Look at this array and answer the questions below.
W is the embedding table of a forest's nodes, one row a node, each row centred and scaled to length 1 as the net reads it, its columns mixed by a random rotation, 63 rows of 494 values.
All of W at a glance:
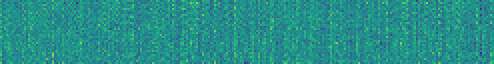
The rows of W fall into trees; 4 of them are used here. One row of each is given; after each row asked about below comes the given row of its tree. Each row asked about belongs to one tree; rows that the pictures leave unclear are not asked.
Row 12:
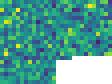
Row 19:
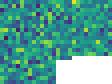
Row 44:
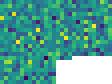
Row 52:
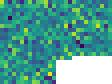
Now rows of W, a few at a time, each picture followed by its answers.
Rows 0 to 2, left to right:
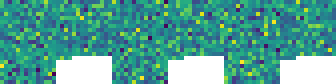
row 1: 52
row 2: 19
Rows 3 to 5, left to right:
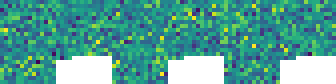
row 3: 19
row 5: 12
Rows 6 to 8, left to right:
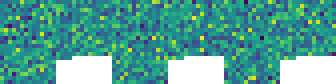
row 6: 19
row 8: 52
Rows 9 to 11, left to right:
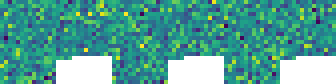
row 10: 12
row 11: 44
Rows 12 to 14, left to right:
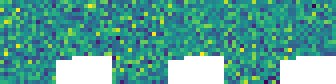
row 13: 19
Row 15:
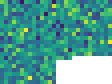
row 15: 52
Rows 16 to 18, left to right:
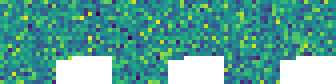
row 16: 52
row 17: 44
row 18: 12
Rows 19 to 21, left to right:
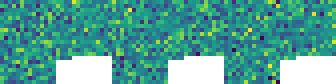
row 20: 12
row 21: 52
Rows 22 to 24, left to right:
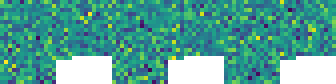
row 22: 52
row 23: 52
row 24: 44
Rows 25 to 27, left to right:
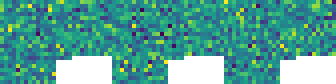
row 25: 12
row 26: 19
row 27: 12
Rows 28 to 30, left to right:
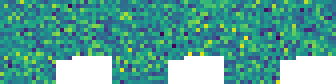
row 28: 19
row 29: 19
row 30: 12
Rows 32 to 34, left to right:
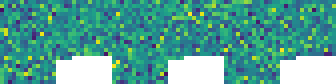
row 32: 19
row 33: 52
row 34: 44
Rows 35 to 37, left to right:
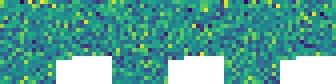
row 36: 12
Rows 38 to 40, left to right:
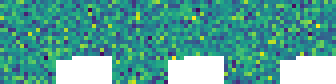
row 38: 44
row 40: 19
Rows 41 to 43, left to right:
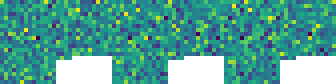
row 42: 44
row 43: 44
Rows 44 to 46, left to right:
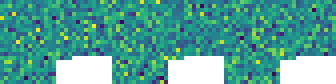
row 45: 52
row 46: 44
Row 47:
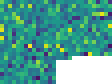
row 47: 12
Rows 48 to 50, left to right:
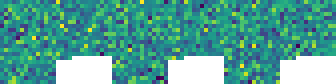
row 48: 44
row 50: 12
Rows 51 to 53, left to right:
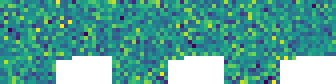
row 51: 44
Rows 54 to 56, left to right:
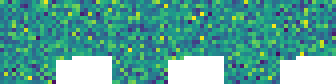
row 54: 52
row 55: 52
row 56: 19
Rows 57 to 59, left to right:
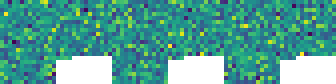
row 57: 52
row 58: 12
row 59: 19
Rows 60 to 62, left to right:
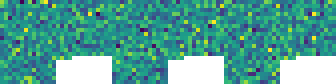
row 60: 52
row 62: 52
